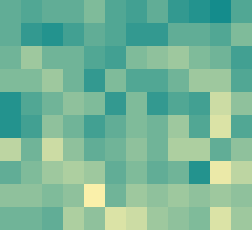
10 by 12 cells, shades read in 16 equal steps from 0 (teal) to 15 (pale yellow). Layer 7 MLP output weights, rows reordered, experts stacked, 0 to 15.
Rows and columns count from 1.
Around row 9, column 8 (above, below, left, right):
5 9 9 9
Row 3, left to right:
6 9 6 6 4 3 7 8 9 7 6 3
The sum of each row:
45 45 74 74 64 69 95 89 103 106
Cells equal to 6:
16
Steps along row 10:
same down up down up down down down down up down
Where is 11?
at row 7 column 1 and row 8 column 12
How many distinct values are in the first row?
7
